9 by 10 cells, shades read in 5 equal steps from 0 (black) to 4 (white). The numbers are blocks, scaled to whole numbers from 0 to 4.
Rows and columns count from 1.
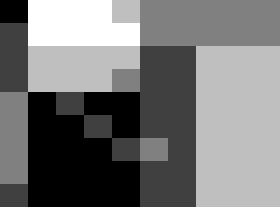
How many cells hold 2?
16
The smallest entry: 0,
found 18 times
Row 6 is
2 0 0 1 0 1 1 3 3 3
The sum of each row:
25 27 24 23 14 14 15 13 12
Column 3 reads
4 4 3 3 1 0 0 0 0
